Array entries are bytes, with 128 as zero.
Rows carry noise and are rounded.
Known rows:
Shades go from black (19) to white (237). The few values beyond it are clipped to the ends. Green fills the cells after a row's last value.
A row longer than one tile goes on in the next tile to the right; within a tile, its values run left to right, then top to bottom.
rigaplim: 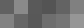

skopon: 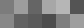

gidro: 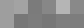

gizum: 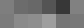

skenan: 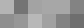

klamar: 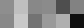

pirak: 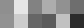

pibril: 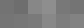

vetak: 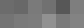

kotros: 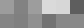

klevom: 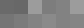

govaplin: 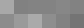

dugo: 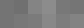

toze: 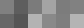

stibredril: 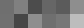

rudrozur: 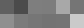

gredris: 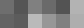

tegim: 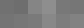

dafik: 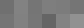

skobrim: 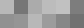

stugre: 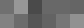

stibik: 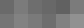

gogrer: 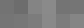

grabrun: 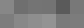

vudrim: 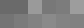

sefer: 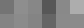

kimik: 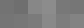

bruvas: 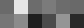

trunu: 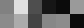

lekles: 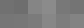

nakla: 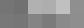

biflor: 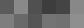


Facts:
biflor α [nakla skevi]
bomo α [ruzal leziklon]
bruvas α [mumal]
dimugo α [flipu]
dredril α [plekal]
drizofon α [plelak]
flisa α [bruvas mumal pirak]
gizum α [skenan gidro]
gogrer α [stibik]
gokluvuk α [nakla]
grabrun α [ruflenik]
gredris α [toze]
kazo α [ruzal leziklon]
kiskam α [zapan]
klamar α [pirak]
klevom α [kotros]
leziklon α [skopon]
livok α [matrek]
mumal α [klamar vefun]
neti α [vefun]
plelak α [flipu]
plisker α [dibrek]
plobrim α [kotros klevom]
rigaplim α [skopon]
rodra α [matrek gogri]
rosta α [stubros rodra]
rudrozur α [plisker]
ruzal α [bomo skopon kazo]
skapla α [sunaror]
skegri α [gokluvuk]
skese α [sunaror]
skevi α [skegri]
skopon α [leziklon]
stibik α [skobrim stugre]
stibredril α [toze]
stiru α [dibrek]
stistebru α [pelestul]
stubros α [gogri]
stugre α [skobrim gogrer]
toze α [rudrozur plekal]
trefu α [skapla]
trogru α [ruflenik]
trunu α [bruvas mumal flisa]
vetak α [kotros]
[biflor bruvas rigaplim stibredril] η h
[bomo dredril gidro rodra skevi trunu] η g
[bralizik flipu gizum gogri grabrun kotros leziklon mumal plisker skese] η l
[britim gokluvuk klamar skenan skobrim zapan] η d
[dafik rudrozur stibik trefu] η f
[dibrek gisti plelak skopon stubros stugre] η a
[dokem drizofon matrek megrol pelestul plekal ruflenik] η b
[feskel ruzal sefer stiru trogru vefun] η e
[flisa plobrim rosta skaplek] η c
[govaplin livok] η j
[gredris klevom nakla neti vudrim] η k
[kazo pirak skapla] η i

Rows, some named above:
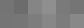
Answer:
skegri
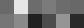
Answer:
bruvas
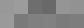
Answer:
skevi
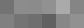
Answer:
pelestul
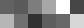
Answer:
dibrek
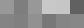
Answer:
flipu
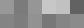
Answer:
gogri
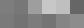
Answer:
sunaror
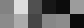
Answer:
trunu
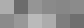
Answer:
gokluvuk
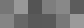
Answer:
stubros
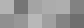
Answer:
zapan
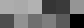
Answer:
neti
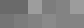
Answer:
klevom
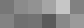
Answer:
matrek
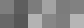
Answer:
toze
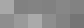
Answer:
govaplin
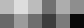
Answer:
vefun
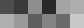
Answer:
stiru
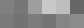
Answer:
sunaror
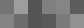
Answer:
gisti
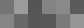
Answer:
plelak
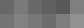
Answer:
trefu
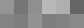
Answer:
leziklon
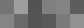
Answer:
gisti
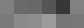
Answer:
gizum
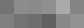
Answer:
pelestul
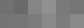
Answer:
skegri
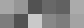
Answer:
dredril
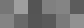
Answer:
gisti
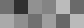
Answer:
plisker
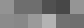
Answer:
rosta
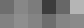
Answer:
trogru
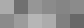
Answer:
britim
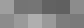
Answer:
livok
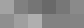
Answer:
kazo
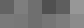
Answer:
drizofon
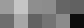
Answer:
mumal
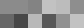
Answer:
plekal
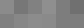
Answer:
bralizik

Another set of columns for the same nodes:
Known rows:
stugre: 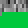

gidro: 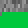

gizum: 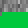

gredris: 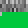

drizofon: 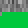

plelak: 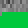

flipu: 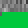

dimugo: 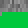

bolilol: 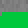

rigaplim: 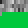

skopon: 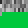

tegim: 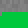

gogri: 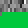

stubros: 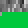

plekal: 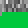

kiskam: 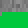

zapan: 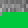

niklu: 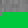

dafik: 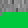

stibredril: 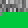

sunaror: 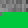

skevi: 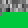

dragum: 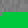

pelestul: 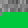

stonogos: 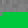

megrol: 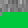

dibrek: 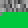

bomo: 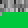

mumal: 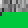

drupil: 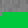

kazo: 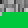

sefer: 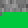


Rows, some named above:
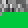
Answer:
nakla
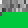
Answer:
flisa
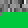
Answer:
gogri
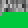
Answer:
gokluvuk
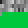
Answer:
rigaplim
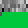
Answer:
trunu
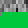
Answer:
stibik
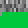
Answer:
toze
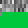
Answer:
leziklon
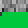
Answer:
bruvas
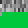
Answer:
skopon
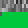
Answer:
kotros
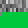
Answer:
stibredril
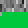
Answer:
livok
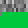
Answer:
plisker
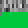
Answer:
biflor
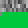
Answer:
dibrek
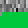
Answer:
rudrozur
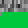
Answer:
plobrim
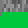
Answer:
gidro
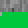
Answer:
vudrim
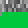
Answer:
plekal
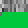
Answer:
klamar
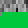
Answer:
stibik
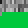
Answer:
ruzal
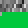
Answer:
rosta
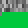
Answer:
skegri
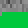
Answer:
gisti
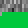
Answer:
klevom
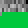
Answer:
skobrim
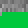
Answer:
britim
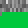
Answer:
stiru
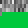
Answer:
leziklon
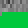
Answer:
plelak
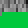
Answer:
gogrer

